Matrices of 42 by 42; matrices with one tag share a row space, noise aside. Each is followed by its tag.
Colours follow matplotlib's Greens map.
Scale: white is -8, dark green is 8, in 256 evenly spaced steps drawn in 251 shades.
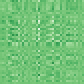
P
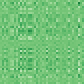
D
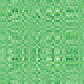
P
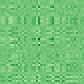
P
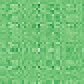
P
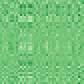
D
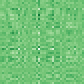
P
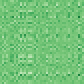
D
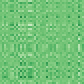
D
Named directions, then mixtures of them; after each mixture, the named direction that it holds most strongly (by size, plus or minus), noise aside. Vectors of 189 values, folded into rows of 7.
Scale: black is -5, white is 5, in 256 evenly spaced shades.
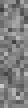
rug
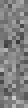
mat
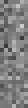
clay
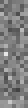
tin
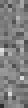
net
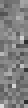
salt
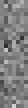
mat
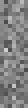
mat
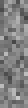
rug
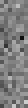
clay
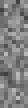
rug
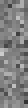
salt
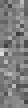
net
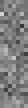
mat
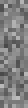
rug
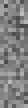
rug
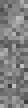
salt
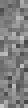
salt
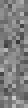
mat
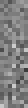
salt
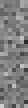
salt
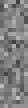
rug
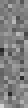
net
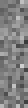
salt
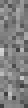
net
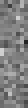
net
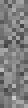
mat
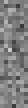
clay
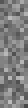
tin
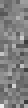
salt
